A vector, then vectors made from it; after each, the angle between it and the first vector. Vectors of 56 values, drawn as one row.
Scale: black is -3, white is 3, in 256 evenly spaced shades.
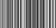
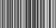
nearly parallel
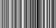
partly aligned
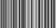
nearly opposite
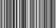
partly opposed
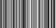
nearly opposite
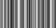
orthogonal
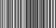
nearly parallel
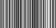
partly aligned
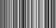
nearly opposite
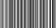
partly aligned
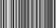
partly opposed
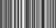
partly aligned
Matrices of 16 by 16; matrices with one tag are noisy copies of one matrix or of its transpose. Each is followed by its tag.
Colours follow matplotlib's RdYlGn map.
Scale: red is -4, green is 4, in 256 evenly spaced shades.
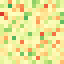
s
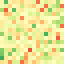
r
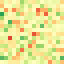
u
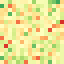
r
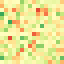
u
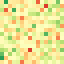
r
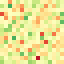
s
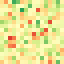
u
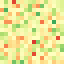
s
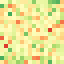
r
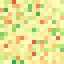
s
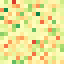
s
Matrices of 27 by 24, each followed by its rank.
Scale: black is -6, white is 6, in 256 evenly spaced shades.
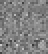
five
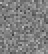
full rank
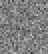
full rank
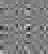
two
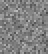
full rank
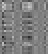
two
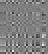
two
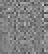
five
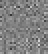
five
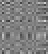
two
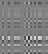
one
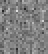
five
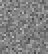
full rank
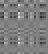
one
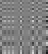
one
